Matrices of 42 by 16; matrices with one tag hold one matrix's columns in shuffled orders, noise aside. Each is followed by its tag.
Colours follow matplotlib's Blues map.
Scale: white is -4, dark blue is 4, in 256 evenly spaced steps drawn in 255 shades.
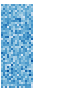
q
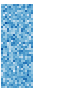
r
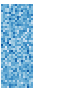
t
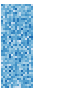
q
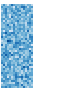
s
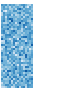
q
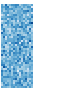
r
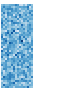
s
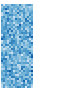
q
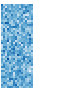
r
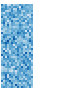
s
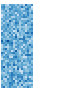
s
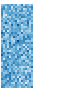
s
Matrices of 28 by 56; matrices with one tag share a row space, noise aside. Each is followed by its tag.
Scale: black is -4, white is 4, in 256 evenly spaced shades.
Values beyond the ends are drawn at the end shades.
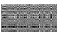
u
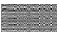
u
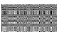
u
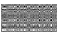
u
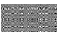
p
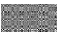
p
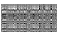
u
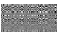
p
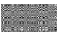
p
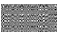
p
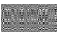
p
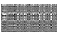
u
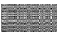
u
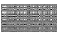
u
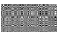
p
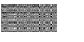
u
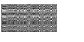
u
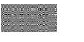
p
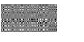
p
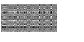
u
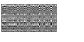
u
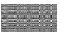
u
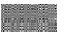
p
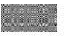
p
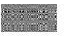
p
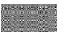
p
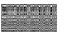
u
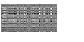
u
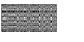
u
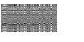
u
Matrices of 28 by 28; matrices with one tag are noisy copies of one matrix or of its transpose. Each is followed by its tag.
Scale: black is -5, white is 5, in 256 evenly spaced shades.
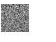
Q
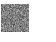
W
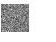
Q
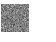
W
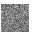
Q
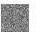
W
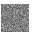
W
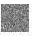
W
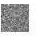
Q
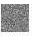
W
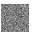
W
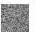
Q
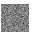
W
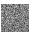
Q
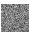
Q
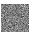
W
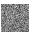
Q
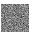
W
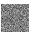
W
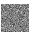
W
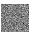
W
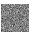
W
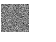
W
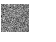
Q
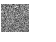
Q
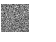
Q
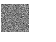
W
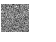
Q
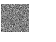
W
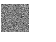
W
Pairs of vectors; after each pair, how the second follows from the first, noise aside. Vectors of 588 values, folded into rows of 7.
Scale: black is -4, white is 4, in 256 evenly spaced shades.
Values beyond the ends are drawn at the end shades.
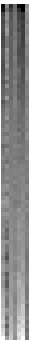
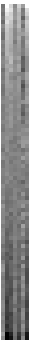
reversed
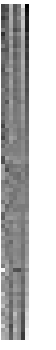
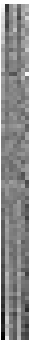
reversed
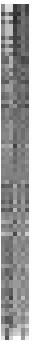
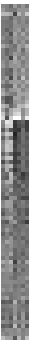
wrapped around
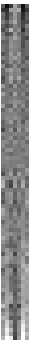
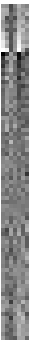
wrapped around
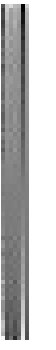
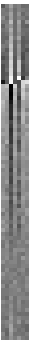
wrapped around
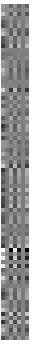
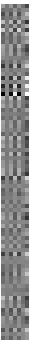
reversed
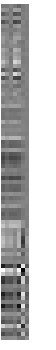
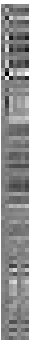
reversed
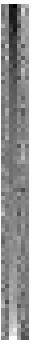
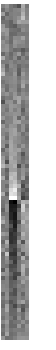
wrapped around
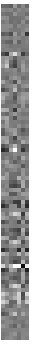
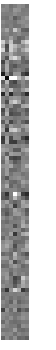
reversed
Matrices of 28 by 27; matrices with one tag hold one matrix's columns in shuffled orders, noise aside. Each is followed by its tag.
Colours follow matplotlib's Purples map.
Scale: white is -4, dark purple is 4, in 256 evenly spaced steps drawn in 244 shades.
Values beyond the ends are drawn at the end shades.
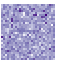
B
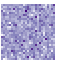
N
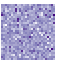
B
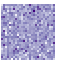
N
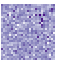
B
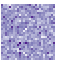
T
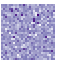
B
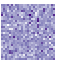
B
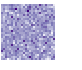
N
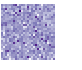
N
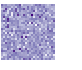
B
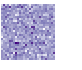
T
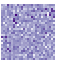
B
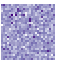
B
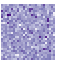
B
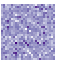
T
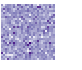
T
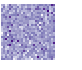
N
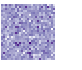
T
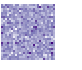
T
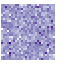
T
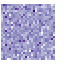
N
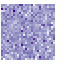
N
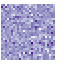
T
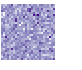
B
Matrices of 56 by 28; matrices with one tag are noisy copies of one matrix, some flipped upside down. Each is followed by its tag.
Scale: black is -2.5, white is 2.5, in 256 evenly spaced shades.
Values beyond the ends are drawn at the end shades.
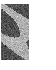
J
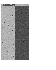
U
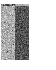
U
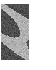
J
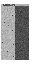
U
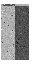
U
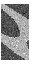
J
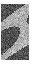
J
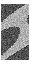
J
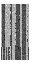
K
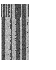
K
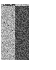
U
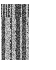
K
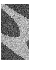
J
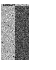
U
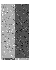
U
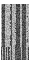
K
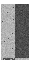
U
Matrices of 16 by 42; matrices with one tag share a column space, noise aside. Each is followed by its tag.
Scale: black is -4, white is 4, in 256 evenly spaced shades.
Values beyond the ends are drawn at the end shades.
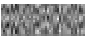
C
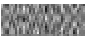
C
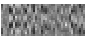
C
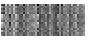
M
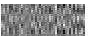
C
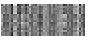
M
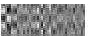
C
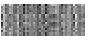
M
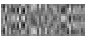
C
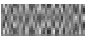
C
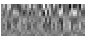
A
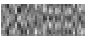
C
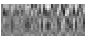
A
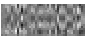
C
